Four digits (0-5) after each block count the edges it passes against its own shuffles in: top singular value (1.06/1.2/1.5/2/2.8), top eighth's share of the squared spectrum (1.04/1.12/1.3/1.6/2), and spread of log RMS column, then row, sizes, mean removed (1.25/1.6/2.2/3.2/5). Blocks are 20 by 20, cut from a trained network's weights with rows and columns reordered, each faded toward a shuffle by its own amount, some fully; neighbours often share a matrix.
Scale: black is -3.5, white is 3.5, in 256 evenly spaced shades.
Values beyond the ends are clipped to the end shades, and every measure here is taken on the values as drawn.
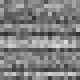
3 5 0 3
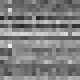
4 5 0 3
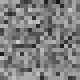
1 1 0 0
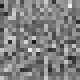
0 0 0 0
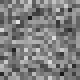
0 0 0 0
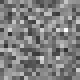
0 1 1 0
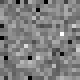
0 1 0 0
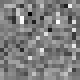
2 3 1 1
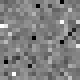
0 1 0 0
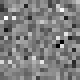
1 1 0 0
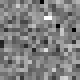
0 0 0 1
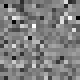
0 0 0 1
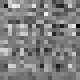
3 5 0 3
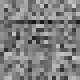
2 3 0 1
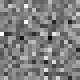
1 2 0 0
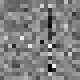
2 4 1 0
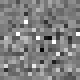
1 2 0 1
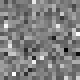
0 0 0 0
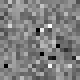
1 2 0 0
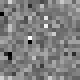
0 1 0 0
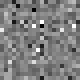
2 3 0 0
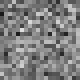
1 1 0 1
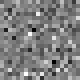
1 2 0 1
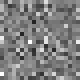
3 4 1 1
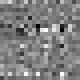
2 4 1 2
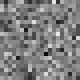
1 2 0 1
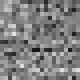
3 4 0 2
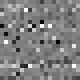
1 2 0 1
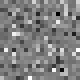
0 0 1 0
